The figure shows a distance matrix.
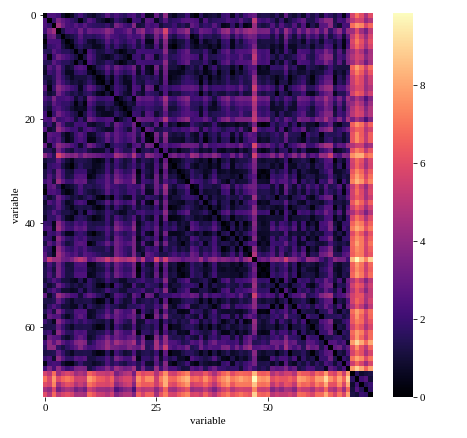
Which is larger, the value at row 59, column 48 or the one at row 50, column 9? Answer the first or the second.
the second
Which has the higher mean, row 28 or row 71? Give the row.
71
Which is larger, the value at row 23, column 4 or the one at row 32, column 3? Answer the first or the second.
the second
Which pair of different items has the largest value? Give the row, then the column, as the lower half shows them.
70, 47
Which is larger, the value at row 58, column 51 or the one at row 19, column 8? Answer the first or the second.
the first
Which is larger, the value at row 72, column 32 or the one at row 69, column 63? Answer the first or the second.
the second
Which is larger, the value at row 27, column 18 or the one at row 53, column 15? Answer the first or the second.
the first
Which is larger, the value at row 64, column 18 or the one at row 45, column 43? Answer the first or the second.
the first
